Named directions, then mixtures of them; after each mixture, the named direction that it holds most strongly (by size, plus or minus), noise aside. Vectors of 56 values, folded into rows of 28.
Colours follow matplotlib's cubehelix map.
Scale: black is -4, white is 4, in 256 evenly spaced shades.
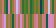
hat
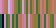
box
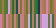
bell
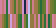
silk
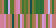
hat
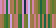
silk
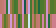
silk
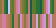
hat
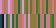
box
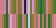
silk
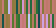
bell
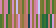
bell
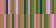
hat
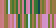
bell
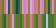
hat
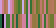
box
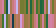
hat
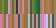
bell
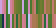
box
